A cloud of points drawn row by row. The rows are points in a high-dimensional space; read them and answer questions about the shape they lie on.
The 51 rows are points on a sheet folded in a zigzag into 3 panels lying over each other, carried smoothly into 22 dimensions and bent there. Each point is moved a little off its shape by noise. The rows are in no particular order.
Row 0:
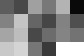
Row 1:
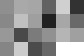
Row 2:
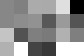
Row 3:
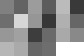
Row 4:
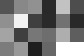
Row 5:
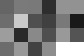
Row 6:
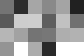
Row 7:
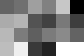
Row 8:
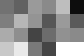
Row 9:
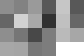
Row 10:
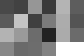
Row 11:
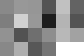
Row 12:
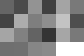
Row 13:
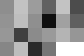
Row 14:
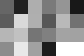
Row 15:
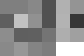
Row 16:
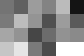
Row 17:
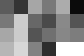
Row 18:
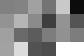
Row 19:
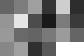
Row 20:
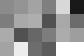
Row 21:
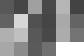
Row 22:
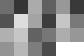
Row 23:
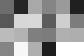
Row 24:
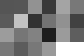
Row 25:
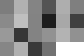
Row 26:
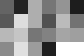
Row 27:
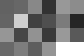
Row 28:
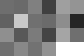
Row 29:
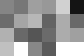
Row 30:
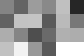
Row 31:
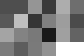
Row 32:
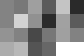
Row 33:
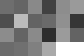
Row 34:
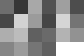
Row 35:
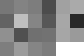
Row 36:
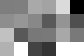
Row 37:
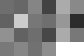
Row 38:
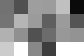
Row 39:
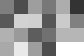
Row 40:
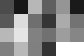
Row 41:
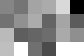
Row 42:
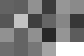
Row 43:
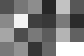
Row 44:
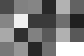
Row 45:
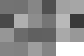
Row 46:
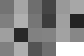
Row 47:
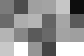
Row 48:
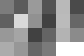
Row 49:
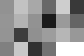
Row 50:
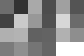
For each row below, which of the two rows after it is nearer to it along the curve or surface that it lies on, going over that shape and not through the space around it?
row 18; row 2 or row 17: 2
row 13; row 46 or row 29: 46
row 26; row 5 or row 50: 50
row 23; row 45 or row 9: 9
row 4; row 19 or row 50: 19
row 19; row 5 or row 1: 5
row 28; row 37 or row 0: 37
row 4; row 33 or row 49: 33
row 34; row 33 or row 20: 33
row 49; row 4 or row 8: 8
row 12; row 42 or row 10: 42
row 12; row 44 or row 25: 44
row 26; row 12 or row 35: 12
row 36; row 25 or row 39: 39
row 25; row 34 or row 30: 30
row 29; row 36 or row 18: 36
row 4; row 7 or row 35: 7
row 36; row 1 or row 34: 1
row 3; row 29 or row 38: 38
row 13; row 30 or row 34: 30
